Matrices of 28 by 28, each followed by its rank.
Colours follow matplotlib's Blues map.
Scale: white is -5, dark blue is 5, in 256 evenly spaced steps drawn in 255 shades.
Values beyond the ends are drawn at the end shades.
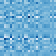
two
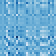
two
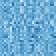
five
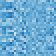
five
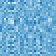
five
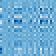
two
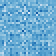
five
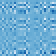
two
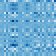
two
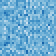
five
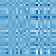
two
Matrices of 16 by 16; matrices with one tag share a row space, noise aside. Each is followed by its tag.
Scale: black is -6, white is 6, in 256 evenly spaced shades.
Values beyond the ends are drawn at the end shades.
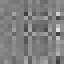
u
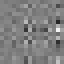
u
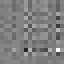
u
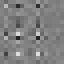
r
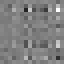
u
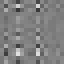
r
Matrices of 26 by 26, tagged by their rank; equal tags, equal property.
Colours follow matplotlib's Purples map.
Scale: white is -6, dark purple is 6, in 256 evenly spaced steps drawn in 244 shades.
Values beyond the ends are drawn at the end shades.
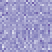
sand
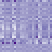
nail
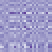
nail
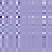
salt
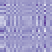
nail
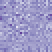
sand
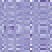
nail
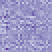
sand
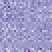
sand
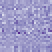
sand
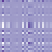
salt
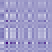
salt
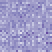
sand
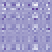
nail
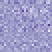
sand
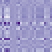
nail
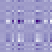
salt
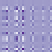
salt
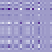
salt
